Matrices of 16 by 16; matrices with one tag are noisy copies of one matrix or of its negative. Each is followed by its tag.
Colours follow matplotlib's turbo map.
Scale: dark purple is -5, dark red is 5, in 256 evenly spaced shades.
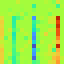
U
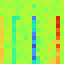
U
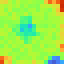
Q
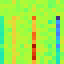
U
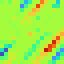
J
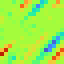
J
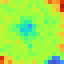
Q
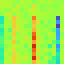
U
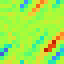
J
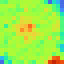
Q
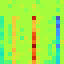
U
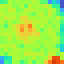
Q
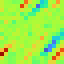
J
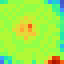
Q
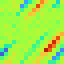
J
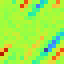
J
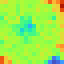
Q
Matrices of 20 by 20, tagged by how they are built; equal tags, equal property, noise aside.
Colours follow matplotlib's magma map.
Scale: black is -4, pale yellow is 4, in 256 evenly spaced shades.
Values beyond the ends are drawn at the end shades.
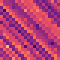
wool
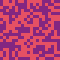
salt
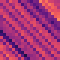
wool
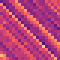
wool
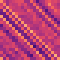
wool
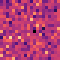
salt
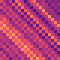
wool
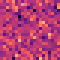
salt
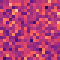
salt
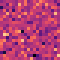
salt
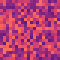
salt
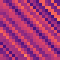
wool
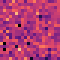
salt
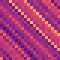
wool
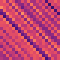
wool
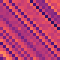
wool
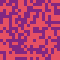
salt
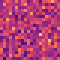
salt
